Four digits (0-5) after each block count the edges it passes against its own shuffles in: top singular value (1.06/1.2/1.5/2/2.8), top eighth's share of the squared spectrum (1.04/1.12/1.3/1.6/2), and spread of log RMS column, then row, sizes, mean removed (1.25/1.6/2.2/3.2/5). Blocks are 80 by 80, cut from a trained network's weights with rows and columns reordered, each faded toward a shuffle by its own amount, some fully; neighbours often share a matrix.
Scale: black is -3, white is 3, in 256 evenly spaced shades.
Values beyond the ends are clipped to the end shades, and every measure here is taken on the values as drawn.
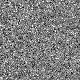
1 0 0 0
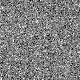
1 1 1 0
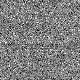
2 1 1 0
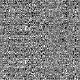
3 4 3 1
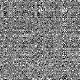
3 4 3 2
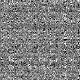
3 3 3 2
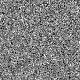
2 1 0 0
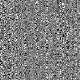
3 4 3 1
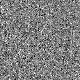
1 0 0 0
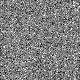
0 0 0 0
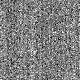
2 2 0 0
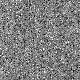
0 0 0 0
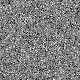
0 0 0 0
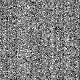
2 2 0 1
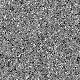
0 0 0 0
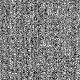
2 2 0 1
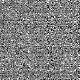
3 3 3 1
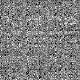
3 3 3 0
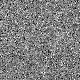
0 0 0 0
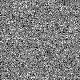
1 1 0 0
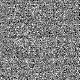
2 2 2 0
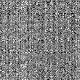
3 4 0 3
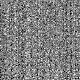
3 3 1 2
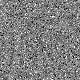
1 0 0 0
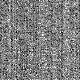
3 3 0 2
